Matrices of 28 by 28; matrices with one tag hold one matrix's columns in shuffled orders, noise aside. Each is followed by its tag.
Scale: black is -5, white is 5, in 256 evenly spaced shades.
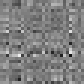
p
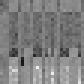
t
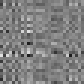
p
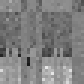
t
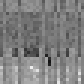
t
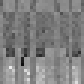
t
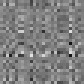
p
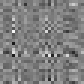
p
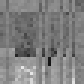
t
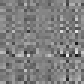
p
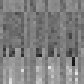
t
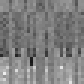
t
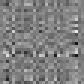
p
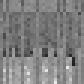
t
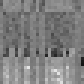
t
